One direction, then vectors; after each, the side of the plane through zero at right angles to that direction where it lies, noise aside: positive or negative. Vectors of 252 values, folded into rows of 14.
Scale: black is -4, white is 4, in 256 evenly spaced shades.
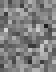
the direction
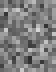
positive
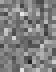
positive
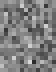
negative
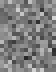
positive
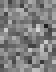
positive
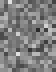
negative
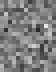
negative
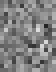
positive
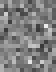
negative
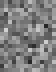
positive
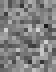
positive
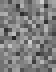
negative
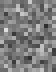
positive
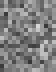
positive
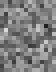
positive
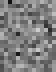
positive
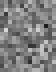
positive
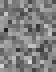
negative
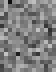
positive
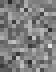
positive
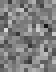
positive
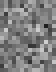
positive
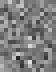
negative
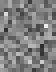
negative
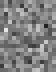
positive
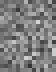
negative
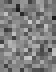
negative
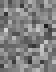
positive
